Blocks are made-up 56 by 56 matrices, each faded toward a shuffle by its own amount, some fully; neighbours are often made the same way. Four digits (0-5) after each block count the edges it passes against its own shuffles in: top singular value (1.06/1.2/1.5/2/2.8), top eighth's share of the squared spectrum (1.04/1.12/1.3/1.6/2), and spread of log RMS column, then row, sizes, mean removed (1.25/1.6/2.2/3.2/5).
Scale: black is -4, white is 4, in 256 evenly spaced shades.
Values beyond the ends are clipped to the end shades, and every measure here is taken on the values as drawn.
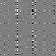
5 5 3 2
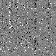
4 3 1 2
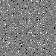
3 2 1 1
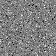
1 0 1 0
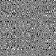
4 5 2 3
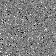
0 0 0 0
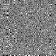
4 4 2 2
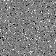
0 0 0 0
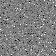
0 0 0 0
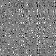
4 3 2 1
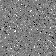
2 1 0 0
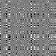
5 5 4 3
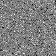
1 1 0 0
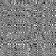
4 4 2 3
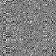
4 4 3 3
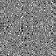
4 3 2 1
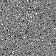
1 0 0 0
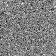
1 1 0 0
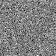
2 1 0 0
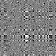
5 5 3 3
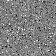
0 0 0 0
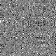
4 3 2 2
